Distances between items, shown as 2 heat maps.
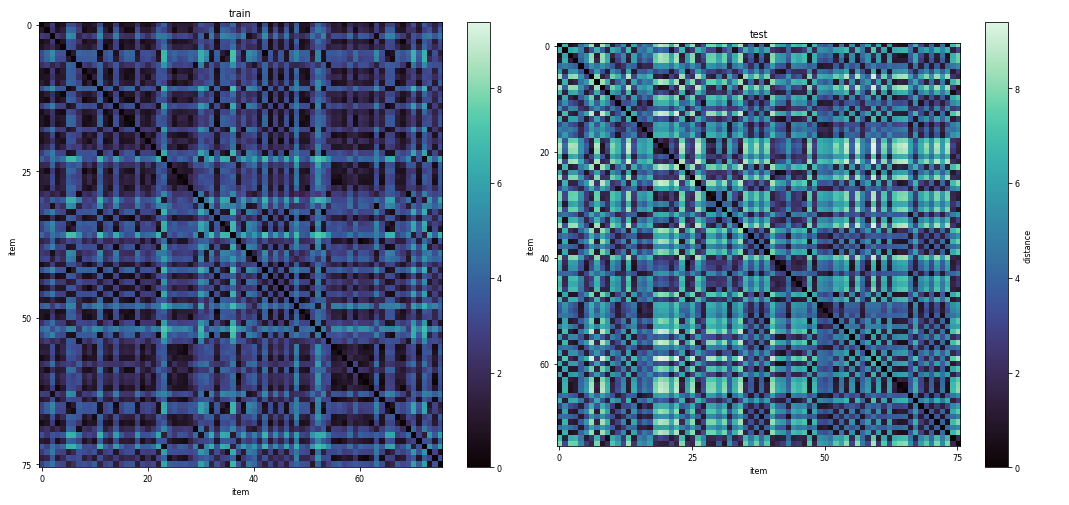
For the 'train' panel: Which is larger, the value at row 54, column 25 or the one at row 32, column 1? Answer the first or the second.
the second
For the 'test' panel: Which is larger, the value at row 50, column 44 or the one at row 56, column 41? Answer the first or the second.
the second
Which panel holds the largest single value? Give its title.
test
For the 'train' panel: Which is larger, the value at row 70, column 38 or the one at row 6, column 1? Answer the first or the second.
the first
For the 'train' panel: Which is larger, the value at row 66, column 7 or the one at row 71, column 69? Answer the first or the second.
the first
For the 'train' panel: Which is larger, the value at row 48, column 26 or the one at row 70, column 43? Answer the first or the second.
the first
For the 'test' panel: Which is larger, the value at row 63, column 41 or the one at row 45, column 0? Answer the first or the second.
the second
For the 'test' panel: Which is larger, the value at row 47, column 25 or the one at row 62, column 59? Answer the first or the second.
the first
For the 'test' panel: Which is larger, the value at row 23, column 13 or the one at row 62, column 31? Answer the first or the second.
the second
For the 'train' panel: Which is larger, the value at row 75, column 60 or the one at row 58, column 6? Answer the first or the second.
the first
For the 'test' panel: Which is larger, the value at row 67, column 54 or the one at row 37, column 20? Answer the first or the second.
the second
